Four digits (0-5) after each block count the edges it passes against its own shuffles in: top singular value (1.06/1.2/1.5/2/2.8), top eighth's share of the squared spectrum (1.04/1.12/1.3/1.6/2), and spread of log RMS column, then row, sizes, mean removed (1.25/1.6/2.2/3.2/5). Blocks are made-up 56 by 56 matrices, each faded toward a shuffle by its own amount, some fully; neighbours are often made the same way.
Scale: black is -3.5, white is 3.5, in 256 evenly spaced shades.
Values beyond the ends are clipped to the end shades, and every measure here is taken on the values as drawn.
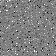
1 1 0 0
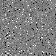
3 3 1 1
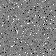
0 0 0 0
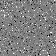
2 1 0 0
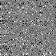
3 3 1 1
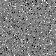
0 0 0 0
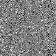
1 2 2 0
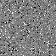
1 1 1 0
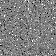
0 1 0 0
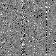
2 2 2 0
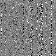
2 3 3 0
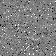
0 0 0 0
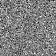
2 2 0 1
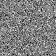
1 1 0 0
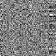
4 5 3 3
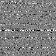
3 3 0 3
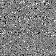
1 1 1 2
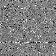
2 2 0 2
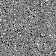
0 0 0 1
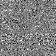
1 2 0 3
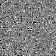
1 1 0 1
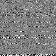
2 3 0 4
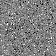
0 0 0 0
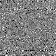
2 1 0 2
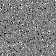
0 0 0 0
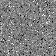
1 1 1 0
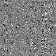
1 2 3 0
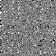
3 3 2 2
